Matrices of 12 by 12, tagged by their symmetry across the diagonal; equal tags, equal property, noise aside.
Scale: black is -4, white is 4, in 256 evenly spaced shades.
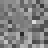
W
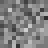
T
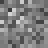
T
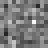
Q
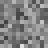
Q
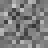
T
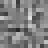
W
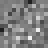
T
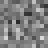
Q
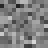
Q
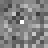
T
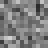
W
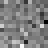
W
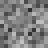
T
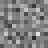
W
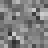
W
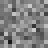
Q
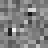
W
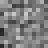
Q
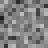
T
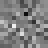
W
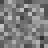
Q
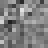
W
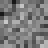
T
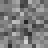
Q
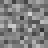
Q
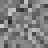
T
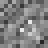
T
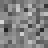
Q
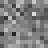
W
